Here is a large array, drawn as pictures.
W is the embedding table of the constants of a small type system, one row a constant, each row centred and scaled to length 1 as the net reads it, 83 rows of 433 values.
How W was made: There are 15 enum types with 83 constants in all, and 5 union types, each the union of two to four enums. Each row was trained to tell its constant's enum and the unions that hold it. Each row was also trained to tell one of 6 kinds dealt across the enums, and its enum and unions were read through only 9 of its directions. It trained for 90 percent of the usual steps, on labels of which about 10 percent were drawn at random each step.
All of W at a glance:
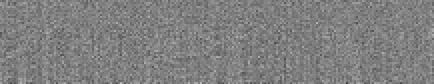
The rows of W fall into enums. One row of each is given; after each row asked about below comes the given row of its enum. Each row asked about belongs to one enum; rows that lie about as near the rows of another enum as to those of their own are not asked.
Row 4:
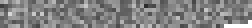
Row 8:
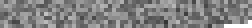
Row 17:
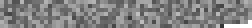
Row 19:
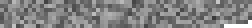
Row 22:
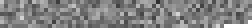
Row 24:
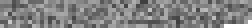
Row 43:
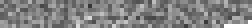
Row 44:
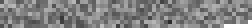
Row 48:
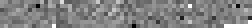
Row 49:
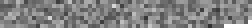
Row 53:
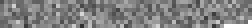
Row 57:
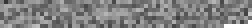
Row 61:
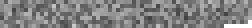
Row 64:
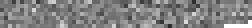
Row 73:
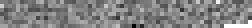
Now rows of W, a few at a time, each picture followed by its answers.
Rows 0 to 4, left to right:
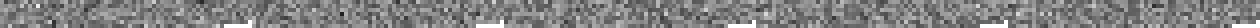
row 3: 24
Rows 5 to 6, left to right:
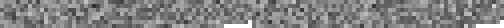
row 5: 44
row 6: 8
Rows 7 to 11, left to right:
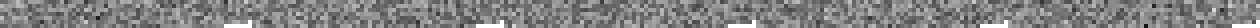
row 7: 22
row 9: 53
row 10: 73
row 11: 49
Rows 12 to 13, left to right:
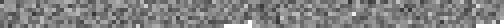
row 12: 8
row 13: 49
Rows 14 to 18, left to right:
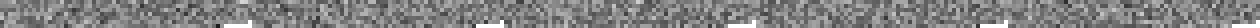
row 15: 73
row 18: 22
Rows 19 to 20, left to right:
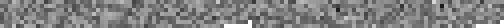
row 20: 24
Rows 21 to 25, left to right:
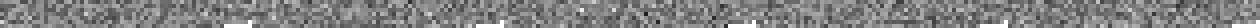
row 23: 17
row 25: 64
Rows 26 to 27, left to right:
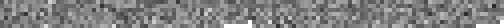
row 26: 4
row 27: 53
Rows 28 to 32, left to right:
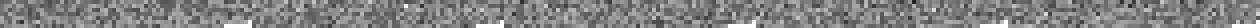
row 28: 43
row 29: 48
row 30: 8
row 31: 22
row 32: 64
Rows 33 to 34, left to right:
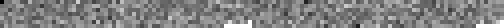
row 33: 43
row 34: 17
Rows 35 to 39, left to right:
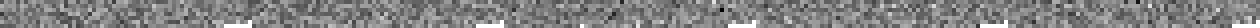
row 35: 22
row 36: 43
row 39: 49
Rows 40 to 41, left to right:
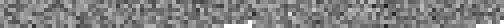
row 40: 8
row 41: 22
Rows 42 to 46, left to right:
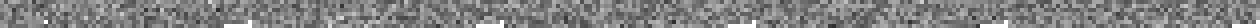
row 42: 61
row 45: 17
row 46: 49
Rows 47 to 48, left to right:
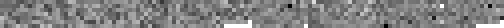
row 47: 43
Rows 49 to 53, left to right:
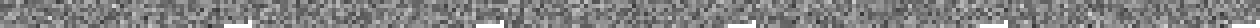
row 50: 43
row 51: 8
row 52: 44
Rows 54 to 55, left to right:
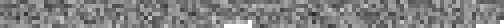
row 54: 43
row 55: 73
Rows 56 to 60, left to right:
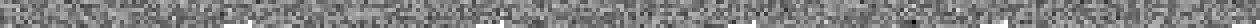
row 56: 24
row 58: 44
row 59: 17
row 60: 4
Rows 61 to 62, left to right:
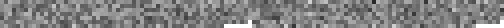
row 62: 53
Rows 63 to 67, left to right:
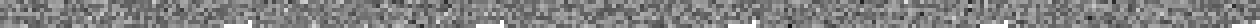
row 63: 44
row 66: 73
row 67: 8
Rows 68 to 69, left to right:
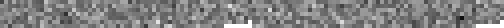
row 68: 49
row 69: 24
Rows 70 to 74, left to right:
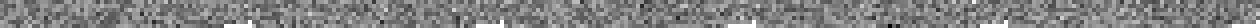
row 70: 17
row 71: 53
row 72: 44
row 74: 64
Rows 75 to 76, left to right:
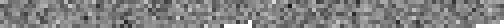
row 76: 48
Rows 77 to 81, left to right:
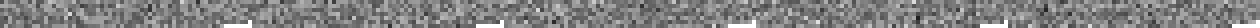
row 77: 24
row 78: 24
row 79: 44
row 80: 49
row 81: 17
